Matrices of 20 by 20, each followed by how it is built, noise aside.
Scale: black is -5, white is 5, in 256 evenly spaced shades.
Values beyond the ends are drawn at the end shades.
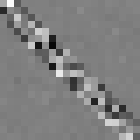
banded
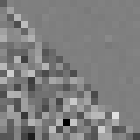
lower triangular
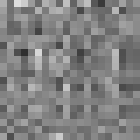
low rank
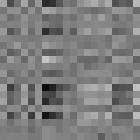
low rank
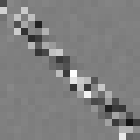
banded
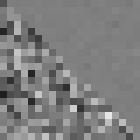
lower triangular
